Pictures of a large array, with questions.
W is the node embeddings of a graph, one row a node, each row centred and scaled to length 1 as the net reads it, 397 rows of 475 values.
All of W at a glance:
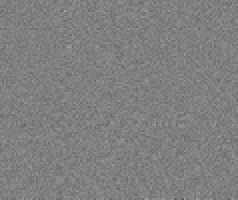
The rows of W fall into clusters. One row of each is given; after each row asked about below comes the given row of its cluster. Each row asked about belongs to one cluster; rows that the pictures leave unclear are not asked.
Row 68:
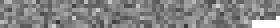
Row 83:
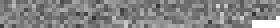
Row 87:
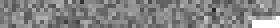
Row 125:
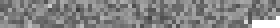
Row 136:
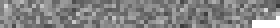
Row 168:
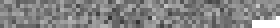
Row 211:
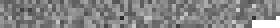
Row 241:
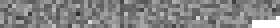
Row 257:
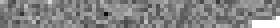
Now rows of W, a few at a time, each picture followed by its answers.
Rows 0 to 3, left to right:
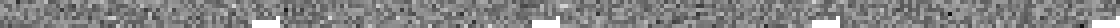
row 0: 168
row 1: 211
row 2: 68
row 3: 257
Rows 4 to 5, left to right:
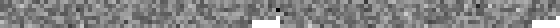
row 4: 125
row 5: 125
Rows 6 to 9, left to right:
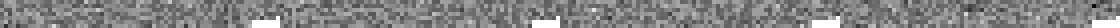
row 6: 68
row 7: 68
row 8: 257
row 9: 241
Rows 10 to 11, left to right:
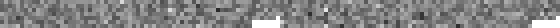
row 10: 125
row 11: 125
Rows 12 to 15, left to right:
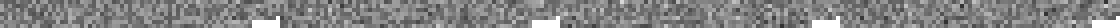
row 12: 211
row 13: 257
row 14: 168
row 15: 211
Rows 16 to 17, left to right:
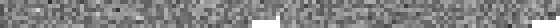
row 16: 257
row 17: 68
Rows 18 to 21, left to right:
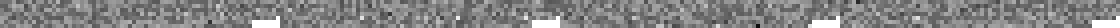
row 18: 83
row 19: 257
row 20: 125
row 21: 83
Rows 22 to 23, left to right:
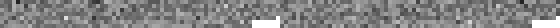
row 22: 83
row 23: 83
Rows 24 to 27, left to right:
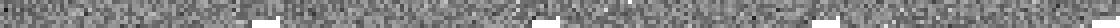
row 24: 211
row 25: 211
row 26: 125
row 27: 87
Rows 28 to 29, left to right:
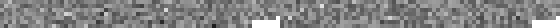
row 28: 68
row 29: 168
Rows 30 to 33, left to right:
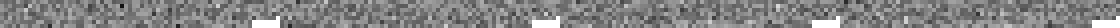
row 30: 211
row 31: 168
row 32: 83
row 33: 83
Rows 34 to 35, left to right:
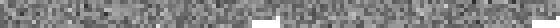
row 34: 257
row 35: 211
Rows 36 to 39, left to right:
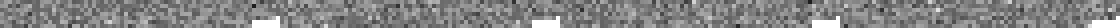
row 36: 241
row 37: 87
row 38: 211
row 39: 68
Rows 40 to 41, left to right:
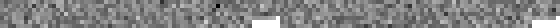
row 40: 87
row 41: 87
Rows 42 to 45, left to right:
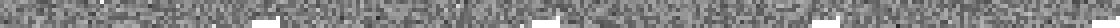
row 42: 68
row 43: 257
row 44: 125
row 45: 241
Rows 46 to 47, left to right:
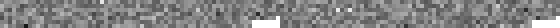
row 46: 68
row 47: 257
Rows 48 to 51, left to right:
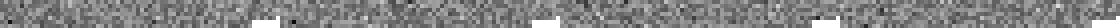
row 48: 125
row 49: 168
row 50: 83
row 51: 68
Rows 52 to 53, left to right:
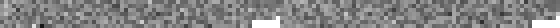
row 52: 136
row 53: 136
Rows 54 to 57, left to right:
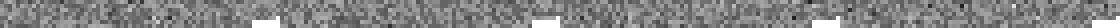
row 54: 168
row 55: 87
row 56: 211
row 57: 211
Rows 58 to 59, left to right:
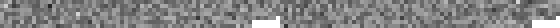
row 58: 241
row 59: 211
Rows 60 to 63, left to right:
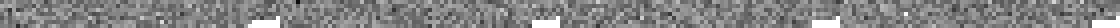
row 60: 68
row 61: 168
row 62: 257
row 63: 136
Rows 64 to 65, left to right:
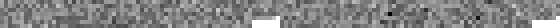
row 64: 87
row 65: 168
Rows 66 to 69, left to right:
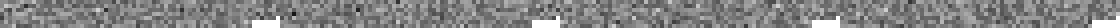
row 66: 68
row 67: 125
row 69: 125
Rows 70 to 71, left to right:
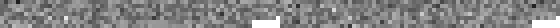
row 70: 83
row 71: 241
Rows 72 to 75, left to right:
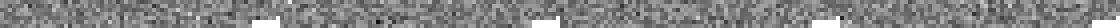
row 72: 241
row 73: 68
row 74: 257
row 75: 125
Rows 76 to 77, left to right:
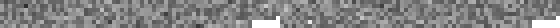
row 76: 211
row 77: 136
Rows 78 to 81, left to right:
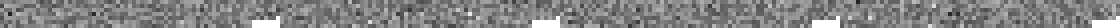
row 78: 68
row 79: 241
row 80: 125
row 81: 168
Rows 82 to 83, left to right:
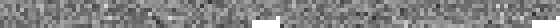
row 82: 168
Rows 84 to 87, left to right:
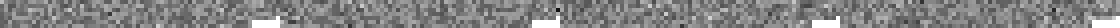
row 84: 257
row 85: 125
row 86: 211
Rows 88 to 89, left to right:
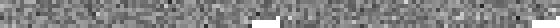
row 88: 68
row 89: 168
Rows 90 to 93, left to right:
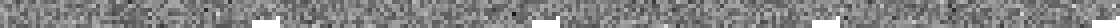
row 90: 168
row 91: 211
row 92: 168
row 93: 168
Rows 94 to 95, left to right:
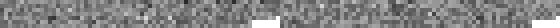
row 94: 257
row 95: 168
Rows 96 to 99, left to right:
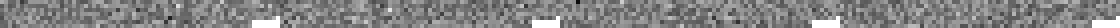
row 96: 257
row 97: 83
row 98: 168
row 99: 211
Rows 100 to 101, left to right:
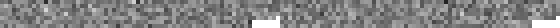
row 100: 136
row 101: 211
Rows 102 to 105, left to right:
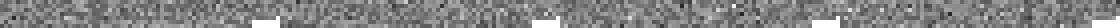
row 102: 83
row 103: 168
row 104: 211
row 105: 257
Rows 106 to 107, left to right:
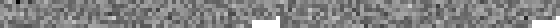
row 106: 168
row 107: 257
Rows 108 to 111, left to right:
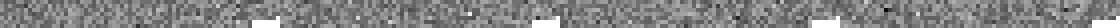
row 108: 211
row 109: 241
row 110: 257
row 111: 125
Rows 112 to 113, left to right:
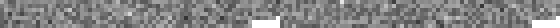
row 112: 257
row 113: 168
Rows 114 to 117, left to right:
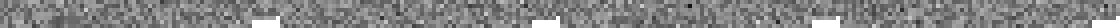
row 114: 87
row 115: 136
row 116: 87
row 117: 211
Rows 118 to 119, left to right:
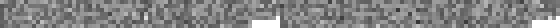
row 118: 257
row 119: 257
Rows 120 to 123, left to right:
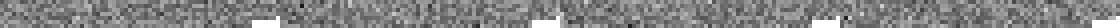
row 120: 83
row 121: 125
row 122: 125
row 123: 168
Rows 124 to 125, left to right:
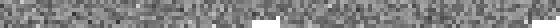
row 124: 68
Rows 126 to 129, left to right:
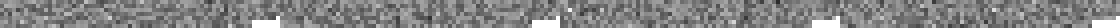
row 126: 68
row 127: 125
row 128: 257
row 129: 87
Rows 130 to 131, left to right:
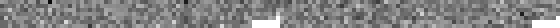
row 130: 257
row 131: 83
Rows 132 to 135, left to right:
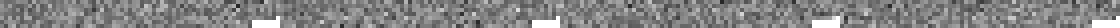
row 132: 211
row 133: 211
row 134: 87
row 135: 241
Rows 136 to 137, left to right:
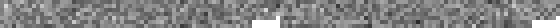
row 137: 168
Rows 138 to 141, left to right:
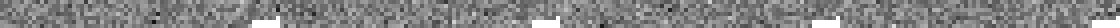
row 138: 125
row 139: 211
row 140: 136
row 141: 68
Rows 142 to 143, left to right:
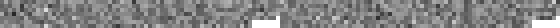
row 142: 125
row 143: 257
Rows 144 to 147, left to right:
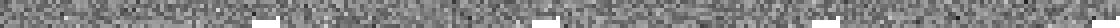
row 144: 83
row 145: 87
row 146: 68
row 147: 211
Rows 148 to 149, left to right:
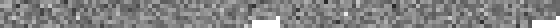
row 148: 241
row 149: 136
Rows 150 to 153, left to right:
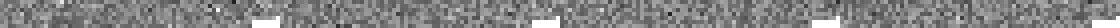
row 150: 87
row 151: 241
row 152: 257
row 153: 211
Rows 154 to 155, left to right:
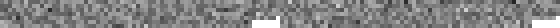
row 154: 125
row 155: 87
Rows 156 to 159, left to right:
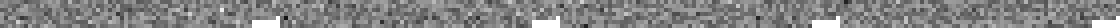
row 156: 241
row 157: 168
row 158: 68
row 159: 83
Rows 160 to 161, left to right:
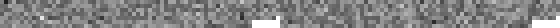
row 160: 83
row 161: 125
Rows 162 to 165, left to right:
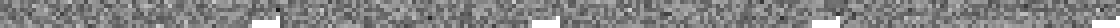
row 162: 125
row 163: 257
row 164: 257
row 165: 83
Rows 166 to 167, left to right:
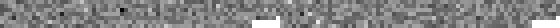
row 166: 83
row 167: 68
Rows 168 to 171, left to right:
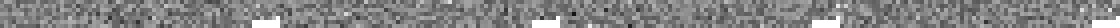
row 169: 68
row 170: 125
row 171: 241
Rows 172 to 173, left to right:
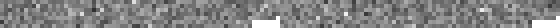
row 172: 211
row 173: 136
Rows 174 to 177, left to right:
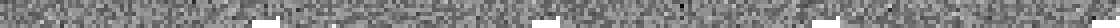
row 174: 211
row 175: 68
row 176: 211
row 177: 125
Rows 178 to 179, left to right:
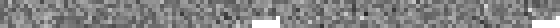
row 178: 87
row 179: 136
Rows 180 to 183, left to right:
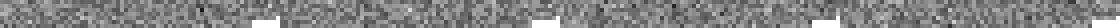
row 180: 136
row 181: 257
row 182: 136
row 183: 87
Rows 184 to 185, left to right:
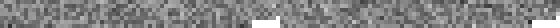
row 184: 168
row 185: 136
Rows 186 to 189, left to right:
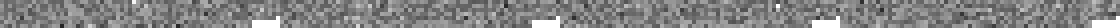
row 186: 211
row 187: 83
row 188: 83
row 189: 68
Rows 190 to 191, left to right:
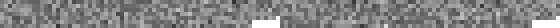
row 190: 241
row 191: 168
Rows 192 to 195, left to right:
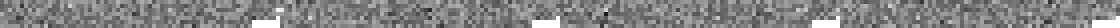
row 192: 125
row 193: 168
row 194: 125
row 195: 241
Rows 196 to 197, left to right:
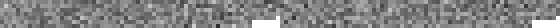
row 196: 136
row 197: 83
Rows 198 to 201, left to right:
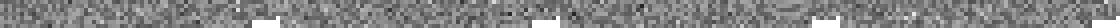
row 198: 211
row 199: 136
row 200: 125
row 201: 211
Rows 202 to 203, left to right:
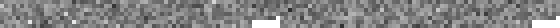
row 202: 136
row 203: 211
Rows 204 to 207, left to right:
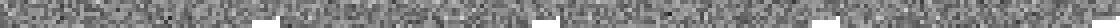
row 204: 257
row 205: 168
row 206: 257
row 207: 87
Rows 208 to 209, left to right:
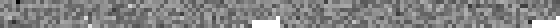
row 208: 168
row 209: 136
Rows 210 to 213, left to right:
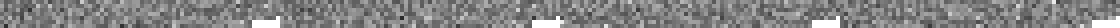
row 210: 211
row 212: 125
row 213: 257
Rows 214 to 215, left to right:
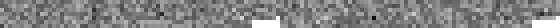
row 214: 83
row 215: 87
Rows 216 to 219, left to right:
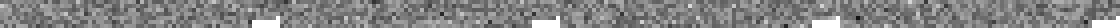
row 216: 136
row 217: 83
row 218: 87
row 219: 125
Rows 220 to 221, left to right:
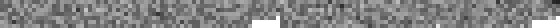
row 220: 125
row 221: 257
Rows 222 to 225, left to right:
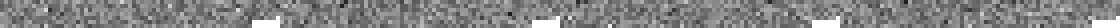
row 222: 125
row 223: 241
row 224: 168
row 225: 241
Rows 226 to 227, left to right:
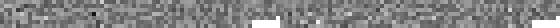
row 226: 68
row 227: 68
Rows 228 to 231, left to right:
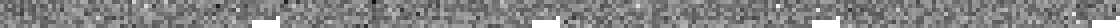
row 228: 211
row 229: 83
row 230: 83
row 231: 211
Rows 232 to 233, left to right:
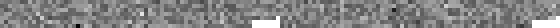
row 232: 83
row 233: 168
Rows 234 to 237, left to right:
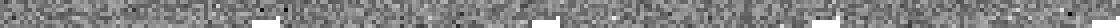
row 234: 83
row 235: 211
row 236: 257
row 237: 241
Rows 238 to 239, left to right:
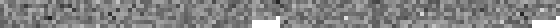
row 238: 257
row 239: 83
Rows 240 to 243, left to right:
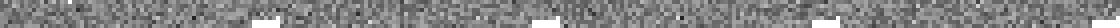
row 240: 125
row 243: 136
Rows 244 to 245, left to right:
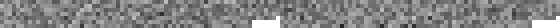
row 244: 136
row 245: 211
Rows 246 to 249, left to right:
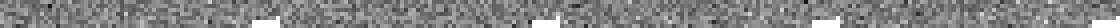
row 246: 241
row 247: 136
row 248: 241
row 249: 241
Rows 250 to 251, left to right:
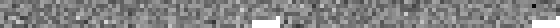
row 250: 241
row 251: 241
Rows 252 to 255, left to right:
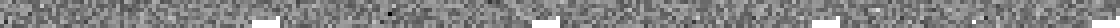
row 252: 241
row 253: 168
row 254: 257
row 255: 257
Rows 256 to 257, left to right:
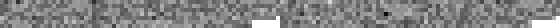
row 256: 83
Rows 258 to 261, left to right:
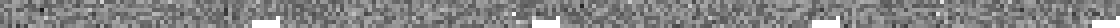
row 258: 68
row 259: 211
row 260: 125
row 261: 68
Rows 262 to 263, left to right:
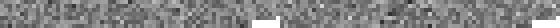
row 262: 168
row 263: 168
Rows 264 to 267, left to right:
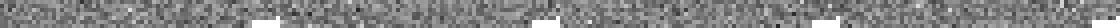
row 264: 257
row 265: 125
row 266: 136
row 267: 83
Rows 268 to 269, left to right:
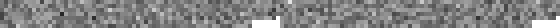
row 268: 87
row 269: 68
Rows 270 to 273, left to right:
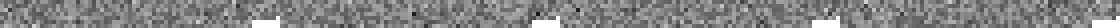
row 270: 211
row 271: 125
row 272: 136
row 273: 87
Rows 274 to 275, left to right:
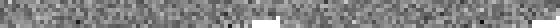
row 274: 87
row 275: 136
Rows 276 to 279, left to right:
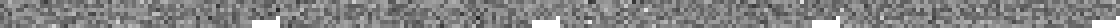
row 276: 68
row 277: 168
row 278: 136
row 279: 83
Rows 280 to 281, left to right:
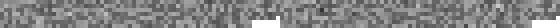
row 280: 68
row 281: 68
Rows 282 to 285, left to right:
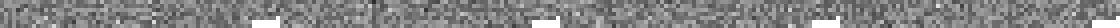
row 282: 68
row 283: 83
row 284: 68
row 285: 211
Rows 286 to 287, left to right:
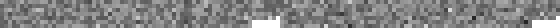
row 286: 257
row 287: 125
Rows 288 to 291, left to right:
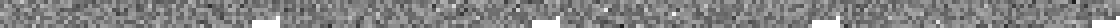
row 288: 136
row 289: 211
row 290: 125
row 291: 211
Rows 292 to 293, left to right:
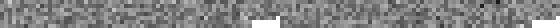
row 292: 68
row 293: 168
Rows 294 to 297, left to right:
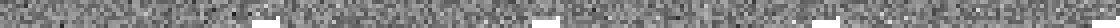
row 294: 211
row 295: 87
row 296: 211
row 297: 83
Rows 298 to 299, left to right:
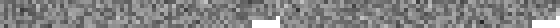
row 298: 211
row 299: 136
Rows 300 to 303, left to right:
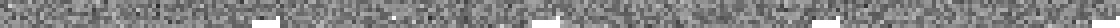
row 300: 83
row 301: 257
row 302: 125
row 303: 211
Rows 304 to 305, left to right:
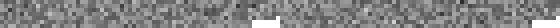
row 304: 211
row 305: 136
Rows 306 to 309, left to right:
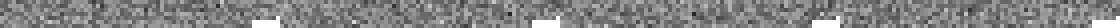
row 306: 83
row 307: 136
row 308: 125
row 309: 241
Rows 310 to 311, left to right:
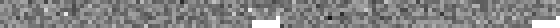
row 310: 136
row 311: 83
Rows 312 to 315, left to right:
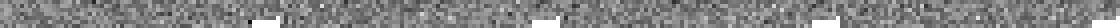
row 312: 136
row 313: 241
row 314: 241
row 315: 257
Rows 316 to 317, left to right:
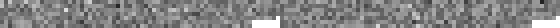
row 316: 87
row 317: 257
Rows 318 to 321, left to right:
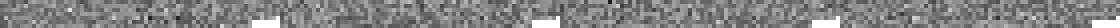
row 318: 257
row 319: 87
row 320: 257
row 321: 83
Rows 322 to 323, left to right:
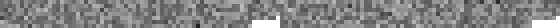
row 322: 125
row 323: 257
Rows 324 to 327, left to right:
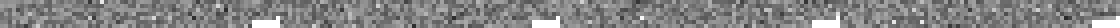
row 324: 68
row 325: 211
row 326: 136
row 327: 87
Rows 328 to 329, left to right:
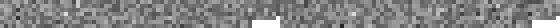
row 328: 136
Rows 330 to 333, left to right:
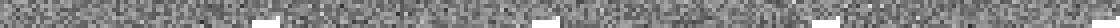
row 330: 136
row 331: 241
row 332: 168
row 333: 241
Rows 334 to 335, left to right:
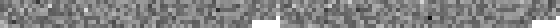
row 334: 125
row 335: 125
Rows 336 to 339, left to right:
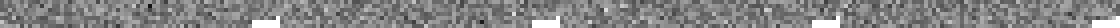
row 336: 125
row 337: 136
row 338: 136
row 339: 241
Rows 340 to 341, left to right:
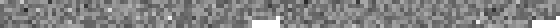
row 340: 257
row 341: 211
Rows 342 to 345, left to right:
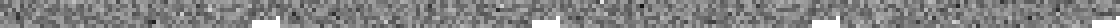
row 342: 125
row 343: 125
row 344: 125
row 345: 87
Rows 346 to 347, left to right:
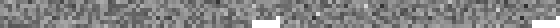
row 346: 168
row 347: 83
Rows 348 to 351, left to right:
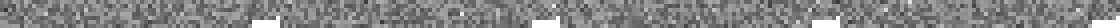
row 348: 125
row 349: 168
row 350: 87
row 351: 125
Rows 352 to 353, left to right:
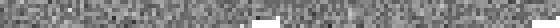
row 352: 257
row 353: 211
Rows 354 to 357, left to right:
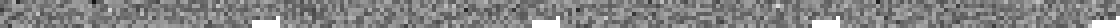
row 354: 83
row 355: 211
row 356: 68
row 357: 68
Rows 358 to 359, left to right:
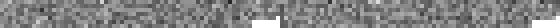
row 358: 68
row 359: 257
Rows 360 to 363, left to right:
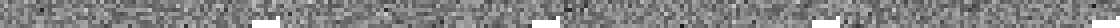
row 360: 68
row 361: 68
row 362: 211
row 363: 241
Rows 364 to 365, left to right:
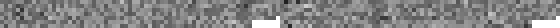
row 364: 211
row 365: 83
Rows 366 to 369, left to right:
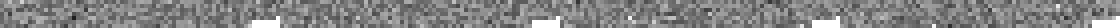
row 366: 68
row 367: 241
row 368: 168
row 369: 87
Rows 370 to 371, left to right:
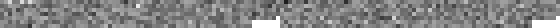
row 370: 68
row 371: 83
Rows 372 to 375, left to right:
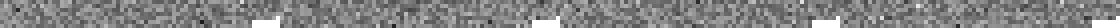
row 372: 136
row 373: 241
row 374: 136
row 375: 83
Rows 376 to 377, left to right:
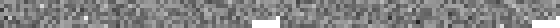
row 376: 168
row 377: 168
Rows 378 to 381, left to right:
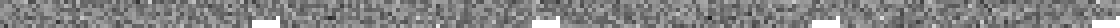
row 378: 136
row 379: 257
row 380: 125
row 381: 87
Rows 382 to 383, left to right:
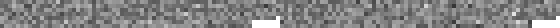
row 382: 83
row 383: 211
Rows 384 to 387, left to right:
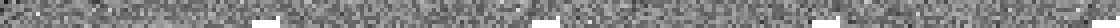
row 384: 83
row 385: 125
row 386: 136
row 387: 125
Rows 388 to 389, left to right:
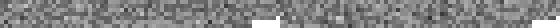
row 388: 83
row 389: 125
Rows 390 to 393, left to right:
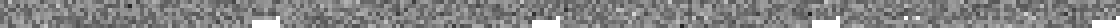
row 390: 87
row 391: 136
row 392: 211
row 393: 83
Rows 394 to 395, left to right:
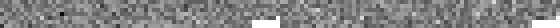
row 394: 83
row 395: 257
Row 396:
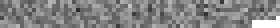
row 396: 125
